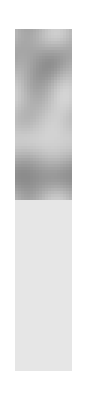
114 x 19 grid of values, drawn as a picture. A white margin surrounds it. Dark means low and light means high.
The table splits into 2 rows of 1 panel. Panel 1,1: high, smooth. Panel 2,1: very high, flat.
